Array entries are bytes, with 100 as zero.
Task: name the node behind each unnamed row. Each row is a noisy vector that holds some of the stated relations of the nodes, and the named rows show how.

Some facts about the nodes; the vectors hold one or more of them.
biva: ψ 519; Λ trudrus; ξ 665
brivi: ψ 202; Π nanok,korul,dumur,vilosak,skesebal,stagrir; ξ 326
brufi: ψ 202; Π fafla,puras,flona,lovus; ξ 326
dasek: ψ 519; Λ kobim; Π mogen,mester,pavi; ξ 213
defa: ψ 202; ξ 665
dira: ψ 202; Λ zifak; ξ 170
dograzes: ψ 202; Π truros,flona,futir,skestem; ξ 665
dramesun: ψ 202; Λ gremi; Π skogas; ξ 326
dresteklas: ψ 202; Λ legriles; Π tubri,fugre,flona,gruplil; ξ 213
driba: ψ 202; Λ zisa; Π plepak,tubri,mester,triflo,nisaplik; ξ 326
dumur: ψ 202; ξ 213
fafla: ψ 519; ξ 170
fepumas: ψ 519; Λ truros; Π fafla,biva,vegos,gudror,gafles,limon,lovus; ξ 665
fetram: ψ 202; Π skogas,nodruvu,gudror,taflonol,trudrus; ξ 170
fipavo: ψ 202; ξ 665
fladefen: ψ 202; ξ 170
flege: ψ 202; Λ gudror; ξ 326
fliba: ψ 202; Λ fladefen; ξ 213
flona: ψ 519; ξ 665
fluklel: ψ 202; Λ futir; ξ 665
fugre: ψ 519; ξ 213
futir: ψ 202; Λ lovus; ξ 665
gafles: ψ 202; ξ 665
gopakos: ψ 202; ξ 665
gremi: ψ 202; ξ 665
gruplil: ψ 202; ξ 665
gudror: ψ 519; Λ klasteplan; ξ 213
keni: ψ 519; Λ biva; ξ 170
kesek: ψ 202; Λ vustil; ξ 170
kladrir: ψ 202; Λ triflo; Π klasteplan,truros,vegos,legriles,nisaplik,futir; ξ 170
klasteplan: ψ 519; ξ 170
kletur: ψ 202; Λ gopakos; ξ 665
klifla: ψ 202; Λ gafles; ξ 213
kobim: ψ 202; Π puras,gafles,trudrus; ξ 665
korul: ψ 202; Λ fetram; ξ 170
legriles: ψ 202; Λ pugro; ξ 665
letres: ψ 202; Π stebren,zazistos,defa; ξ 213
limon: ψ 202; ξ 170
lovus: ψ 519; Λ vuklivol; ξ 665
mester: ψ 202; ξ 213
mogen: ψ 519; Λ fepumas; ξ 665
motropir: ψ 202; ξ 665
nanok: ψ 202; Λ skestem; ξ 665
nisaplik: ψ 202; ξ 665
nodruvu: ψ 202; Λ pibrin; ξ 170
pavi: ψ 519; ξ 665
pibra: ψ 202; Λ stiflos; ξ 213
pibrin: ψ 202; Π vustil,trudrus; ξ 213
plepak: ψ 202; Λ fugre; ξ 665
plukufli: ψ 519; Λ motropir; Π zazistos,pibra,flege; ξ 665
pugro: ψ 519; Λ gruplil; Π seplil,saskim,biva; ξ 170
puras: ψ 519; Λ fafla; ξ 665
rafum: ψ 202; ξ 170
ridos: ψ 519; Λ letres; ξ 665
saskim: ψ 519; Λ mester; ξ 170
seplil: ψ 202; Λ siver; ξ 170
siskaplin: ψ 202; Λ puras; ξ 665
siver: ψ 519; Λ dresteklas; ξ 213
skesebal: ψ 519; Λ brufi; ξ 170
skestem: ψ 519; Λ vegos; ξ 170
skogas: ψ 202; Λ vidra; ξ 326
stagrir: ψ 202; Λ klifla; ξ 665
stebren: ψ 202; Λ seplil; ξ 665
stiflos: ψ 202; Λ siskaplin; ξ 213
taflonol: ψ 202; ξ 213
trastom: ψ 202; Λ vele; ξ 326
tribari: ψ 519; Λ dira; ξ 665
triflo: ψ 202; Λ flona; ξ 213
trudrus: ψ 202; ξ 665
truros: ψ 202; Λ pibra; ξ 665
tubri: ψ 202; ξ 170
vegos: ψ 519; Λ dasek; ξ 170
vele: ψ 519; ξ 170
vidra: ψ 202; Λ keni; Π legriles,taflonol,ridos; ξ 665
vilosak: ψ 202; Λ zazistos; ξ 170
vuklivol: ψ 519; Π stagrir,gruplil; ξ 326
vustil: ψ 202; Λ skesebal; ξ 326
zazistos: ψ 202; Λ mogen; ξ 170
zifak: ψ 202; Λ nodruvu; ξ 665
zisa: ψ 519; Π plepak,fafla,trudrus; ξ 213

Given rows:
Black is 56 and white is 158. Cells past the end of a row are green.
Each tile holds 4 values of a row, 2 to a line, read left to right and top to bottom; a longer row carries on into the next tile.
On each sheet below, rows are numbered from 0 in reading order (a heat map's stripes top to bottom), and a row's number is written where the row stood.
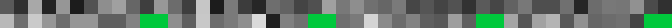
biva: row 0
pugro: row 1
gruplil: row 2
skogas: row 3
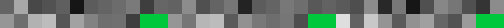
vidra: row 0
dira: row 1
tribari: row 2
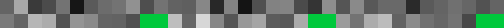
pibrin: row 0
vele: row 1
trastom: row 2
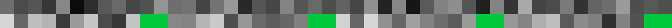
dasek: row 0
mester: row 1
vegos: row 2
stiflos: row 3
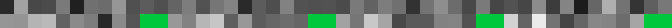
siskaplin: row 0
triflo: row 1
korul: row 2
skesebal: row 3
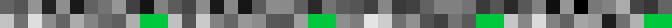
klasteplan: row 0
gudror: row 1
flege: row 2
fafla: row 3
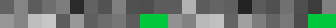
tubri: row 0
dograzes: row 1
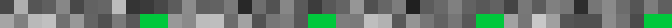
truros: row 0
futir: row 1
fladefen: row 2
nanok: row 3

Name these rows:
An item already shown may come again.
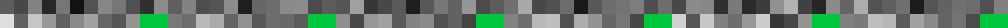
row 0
tribari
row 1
trudrus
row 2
dramesun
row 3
kobim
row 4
fepumas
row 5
brufi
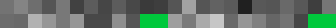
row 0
legriles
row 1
kladrir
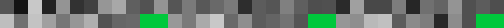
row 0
saskim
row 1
plepak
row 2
siskaplin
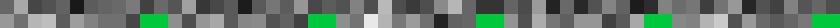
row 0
vidra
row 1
dramesun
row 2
zazistos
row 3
siver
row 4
mester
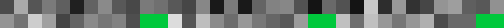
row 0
brivi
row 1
ridos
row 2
saskim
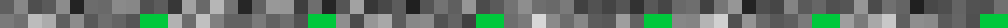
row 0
trudrus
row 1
vilosak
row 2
dramesun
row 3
gruplil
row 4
mester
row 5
driba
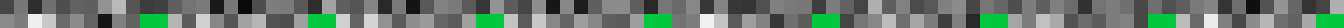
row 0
pibra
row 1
zisa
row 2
keni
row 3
gudror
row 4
letres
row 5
seplil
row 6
stagrir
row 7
vuklivol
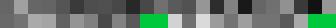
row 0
dresteklas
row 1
skestem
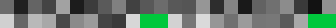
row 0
pavi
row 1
skestem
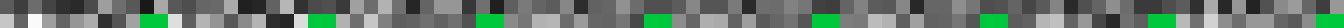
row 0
plukufli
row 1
mogen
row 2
vilosak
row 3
limon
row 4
taflonol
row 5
gafles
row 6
stebren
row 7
biva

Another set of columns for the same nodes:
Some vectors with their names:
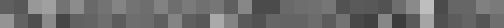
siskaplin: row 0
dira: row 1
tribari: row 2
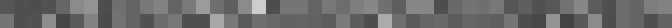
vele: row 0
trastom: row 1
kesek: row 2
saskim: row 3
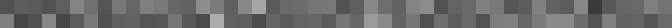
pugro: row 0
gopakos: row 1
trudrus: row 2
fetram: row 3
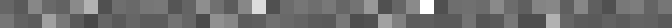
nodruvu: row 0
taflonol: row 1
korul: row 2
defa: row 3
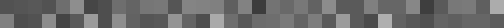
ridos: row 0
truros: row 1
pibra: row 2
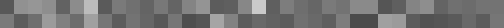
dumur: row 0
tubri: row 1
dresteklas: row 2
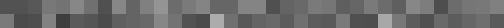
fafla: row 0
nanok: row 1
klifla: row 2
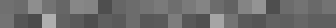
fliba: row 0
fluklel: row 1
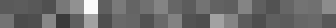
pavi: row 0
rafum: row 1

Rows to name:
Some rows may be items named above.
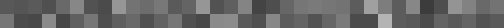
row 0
plukufli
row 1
dramesun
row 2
letres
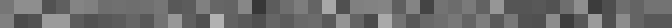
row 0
dresteklas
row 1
pibra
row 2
truros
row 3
ridos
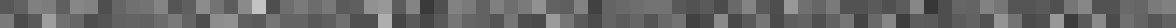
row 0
gafles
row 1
taflonol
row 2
zazistos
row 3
driba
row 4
plukufli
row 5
zisa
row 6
saskim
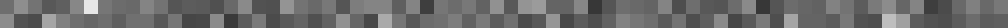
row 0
gruplil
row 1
plukufli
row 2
truros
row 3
vilosak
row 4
mogen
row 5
stebren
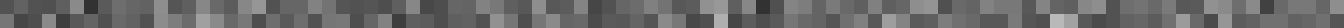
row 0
fepumas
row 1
trudrus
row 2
zisa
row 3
kobim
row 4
zazistos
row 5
skogas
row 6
seplil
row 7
stiflos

